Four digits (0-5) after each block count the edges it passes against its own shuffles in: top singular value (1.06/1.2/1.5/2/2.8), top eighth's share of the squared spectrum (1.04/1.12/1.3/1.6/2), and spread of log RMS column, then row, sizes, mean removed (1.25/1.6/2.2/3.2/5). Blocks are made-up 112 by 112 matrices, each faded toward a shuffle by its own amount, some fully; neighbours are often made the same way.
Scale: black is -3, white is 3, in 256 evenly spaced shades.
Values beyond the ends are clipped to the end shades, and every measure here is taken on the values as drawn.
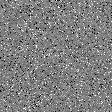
0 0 0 0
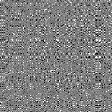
5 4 3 3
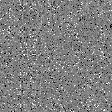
3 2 1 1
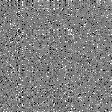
4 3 2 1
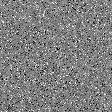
0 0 0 0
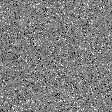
0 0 0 0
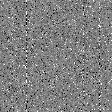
2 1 2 0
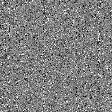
1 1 2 0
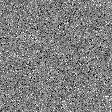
0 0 0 0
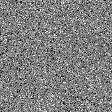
0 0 0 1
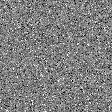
0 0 0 0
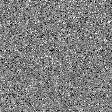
1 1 0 2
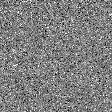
0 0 0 1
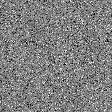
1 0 0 1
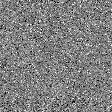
0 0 0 1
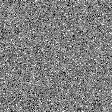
0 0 0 1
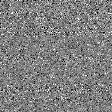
1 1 0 3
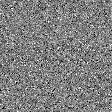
0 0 0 2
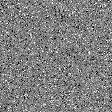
2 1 0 0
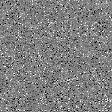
4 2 1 1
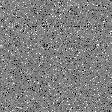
3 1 0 0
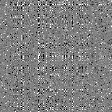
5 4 3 3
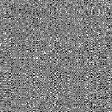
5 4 3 3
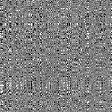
5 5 4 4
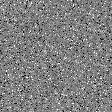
1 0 0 0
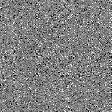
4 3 2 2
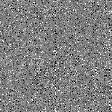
3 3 2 1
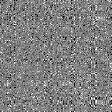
4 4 3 3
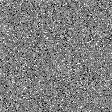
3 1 0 0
